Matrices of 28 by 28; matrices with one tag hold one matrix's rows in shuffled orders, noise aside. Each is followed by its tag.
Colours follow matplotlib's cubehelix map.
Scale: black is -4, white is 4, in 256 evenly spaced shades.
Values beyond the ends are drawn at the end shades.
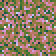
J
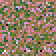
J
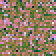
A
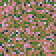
J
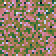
J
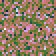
J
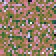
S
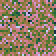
S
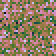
A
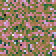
A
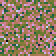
J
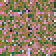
S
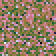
J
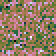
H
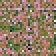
S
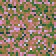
H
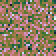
S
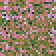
A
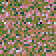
J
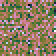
S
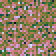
H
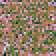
A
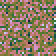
S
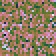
A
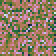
S
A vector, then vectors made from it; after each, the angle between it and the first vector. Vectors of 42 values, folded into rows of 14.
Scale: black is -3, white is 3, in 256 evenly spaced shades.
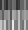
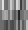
partly opposed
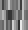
orthogonal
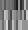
partly aligned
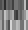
partly aligned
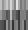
nearly opposite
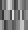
orthogonal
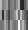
orthogonal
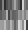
partly aligned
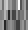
partly opposed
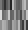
partly aligned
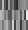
partly aligned
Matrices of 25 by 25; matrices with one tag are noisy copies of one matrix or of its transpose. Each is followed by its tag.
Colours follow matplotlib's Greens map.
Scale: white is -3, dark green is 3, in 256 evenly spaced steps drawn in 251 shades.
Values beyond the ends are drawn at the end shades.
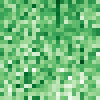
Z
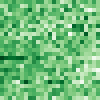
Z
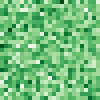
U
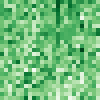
Z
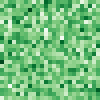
U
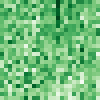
Z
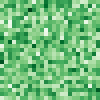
U
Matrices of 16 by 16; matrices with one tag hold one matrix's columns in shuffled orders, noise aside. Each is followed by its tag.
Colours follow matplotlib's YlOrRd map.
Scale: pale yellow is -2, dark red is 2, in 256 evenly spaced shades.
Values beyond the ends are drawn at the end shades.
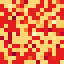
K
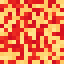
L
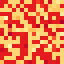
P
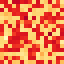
L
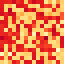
L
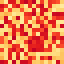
L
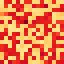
P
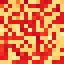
P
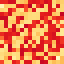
L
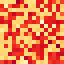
P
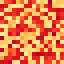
K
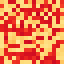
K
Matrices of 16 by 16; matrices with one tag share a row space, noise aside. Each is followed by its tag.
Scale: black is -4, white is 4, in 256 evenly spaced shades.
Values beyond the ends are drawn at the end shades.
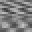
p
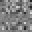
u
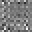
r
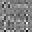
r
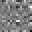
u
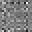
r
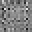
r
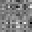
u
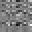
u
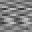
p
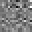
u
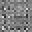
r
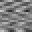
p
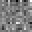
u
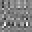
r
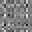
r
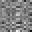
u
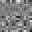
u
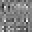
r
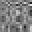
u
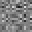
u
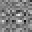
u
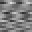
p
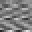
p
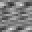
p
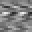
p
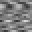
p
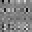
r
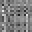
r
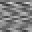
p
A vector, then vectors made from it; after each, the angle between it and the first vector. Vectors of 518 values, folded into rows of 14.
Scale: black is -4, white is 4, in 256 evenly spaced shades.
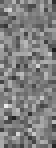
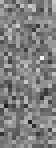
partly opposed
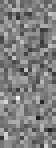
orthogonal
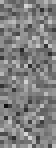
partly opposed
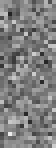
partly opposed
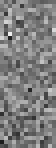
orthogonal
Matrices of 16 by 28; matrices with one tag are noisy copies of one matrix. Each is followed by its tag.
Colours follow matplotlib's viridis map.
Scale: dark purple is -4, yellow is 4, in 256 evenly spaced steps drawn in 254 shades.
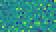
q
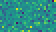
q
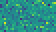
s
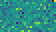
q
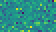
q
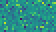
s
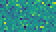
s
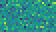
s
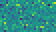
s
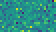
q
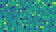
s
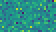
q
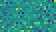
q
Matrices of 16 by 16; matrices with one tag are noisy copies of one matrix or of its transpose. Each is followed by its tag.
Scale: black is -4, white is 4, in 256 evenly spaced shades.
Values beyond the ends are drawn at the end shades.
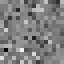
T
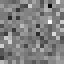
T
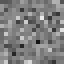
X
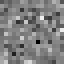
X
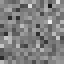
T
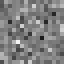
X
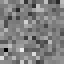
T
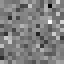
T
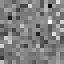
T
